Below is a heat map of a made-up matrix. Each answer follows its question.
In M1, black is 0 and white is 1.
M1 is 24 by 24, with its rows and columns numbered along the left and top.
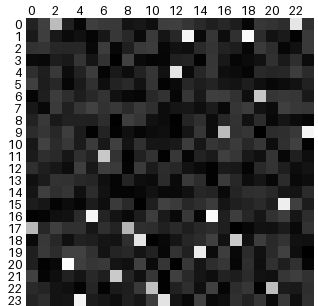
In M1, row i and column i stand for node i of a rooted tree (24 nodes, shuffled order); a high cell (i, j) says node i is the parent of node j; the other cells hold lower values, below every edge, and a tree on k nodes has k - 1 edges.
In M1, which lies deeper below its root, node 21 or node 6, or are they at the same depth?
the same depth
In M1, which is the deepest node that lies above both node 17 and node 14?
18
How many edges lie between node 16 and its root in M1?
3
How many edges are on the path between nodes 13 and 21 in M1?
6
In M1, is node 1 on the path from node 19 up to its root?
yes
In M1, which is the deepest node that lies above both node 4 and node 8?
18
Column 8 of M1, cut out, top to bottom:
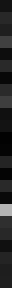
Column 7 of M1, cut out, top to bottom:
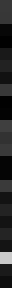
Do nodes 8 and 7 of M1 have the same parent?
no
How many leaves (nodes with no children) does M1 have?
9
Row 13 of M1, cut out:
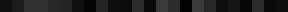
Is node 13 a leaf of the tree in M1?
yes
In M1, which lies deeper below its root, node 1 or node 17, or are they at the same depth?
node 17
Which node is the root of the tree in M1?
1
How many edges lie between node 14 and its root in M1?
7
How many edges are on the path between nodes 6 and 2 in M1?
7
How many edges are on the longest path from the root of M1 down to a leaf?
7
